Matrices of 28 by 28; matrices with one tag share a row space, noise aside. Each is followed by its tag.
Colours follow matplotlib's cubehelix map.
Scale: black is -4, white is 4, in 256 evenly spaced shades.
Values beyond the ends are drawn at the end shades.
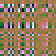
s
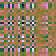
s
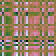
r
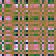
r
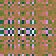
s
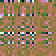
s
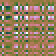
r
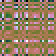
r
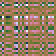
r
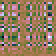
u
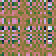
u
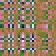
s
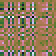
s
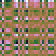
r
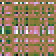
r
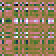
r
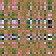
u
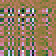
s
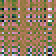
u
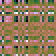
r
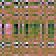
r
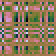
r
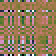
s
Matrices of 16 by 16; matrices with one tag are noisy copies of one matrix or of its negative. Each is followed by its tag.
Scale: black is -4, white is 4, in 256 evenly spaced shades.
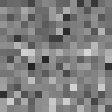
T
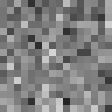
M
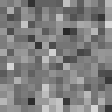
M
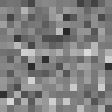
T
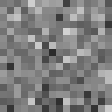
M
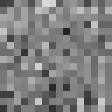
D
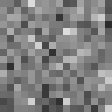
M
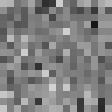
D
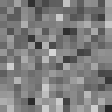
M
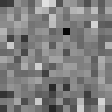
D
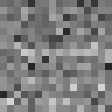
T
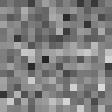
T
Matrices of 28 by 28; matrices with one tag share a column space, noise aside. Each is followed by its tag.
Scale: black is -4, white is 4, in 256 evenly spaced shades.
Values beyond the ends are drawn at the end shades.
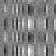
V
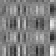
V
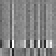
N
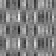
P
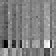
N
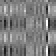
V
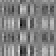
V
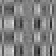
V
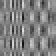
P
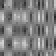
P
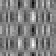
P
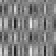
V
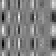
P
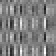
V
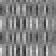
V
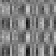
V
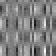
V
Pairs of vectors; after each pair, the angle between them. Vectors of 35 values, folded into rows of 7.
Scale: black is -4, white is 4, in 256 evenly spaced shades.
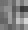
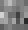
partly opposed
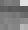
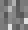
orthogonal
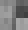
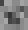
orthogonal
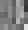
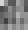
partly aligned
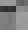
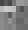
nearly opposite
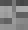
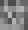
partly aligned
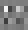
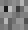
nearly opposite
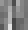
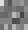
orthogonal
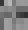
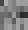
nearly parallel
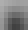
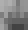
nearly parallel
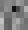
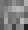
partly opposed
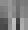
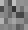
orthogonal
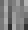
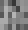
partly aligned
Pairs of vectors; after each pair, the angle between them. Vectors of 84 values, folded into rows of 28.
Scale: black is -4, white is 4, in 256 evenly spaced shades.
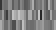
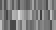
nearly parallel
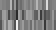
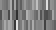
nearly parallel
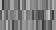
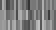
partly opposed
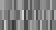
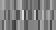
nearly parallel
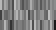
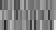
nearly opposite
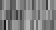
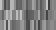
nearly opposite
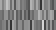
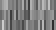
partly aligned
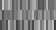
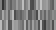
partly opposed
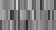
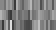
partly aligned
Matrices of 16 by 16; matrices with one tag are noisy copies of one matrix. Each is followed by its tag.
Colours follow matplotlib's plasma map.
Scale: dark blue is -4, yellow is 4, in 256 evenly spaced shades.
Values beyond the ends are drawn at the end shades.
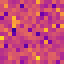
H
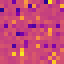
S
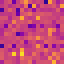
S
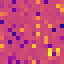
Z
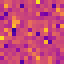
H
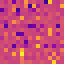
S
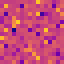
H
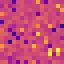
Z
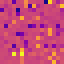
S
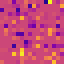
S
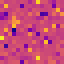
H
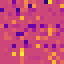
S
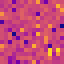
Z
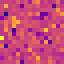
H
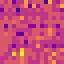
S
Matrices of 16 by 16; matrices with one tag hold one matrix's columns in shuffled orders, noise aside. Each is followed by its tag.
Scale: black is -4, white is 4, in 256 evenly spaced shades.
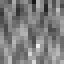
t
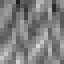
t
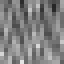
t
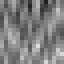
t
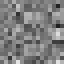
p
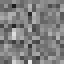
p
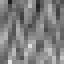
t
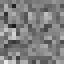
p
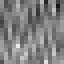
t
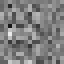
p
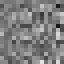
p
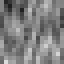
t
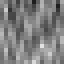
t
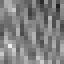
t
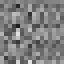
p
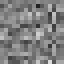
p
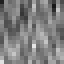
t
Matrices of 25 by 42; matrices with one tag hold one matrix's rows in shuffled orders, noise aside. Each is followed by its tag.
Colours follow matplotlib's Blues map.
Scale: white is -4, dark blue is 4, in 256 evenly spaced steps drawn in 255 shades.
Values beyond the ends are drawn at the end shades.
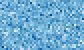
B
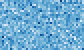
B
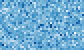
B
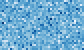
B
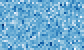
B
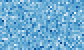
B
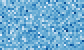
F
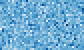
F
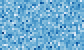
B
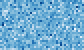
B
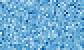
F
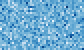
F
